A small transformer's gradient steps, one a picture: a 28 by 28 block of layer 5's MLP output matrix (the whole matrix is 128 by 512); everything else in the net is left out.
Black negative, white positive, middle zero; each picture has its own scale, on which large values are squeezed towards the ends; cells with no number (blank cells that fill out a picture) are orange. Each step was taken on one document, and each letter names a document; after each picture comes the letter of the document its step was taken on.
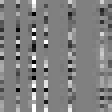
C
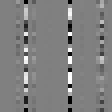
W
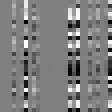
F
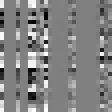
C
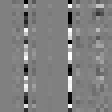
W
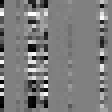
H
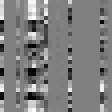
H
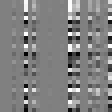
F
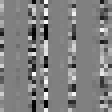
C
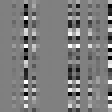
F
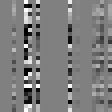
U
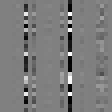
W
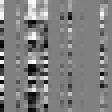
H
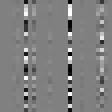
W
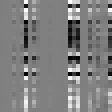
F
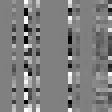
U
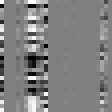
H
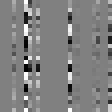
U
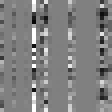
C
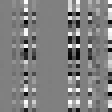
F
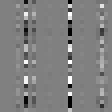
W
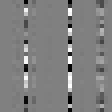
W
